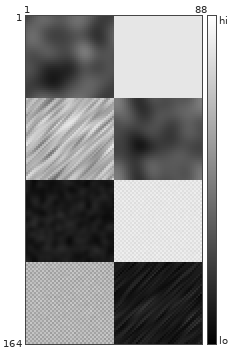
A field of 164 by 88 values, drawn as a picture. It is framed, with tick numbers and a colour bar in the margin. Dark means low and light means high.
The table splits into 4 rows of 2 panels. Panel 1,1: low, smooth. Panel 1,2: very high, flat. Panel 2,1: high, slanting up to the right. Panel 2,2: low, smooth. Panel 3,1: very low, blotchy, faint in contrast. Panel 3,2: very high, checkered, faint in contrast. Panel 4,1: high, checkered. Panel 4,2: very low, slanting up to the right, faint in contrast.
